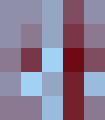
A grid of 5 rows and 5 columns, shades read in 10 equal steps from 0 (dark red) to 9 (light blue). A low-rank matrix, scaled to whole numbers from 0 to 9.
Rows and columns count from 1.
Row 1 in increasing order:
3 6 6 6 7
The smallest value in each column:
5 2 7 0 3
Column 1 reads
6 6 5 6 5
